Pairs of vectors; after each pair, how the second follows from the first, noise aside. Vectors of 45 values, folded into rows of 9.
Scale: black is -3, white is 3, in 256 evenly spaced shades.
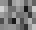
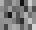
wrapped around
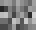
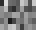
wrapped around
